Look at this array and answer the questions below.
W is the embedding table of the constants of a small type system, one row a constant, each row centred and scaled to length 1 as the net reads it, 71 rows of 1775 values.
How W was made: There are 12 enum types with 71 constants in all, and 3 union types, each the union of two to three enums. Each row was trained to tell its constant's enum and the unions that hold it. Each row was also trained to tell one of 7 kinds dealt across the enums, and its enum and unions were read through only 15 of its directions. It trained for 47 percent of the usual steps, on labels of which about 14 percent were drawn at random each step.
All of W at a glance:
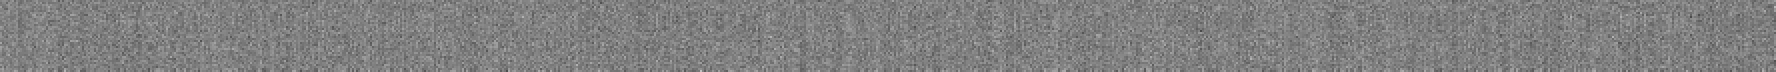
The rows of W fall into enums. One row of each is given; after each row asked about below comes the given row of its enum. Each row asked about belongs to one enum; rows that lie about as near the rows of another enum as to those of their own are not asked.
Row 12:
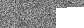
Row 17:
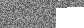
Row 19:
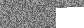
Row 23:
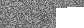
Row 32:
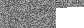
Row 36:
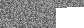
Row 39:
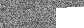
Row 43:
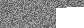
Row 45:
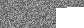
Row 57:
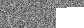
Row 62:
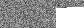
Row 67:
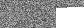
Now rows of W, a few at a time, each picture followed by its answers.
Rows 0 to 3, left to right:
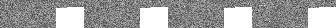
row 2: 45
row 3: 23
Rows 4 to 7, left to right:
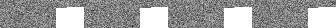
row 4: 32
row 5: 19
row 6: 62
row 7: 32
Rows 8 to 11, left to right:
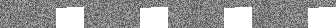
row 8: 36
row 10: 39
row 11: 32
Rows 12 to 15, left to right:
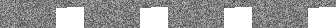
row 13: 19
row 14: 67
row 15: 67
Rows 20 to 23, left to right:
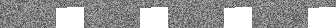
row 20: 45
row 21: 67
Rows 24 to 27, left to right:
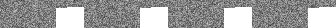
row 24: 45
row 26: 67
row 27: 19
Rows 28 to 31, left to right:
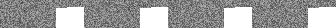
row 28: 12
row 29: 17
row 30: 45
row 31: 17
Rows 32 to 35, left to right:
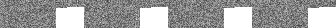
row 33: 45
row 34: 36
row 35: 19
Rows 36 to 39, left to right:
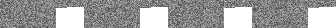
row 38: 62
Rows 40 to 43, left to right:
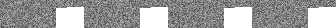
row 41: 19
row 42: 62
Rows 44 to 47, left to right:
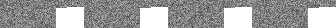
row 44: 43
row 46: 43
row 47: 32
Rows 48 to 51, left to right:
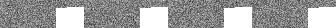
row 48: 32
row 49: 62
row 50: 62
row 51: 36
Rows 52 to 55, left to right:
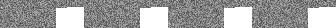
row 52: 12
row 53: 67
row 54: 36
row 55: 19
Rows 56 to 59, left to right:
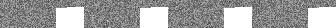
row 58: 43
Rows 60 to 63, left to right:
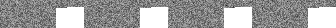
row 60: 67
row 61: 17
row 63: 45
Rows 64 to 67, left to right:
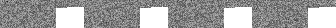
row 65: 12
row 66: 32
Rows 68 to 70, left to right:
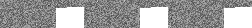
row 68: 43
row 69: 43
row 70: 43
